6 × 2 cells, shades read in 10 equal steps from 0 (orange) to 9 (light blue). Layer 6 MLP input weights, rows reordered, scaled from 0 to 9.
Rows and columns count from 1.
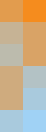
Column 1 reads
2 5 6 4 4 8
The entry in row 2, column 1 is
5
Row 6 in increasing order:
8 9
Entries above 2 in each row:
0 2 2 2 2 2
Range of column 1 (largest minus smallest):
6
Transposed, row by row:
2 5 6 4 4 8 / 0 3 3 7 8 9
